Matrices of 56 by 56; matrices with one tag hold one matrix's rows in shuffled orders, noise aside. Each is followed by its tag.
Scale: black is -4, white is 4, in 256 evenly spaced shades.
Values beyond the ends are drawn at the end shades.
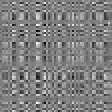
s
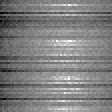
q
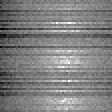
q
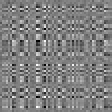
s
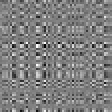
s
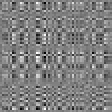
s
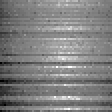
q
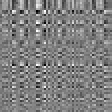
s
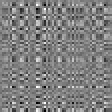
s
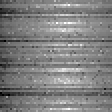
q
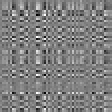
s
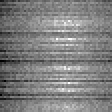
q
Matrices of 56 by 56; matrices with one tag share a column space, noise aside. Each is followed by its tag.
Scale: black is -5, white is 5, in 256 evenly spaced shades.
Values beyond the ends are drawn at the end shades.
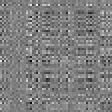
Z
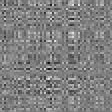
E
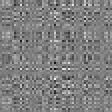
E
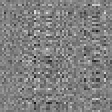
Z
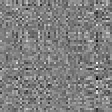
E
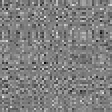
E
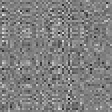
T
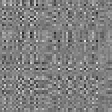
E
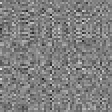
T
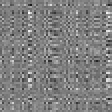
Z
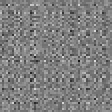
Z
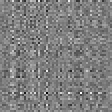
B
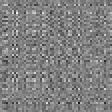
Z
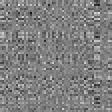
E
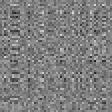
Z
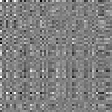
B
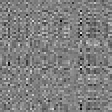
T
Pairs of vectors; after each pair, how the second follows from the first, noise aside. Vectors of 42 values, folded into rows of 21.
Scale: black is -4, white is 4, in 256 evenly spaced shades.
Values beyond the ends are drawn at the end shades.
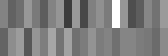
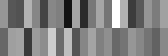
scaled up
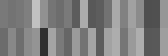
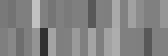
partly zeroed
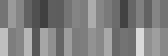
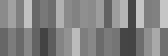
reversed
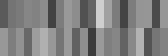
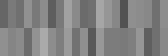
shrunk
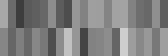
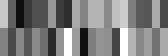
scaled up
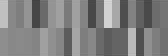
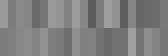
shrunk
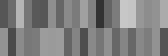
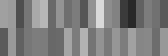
negated
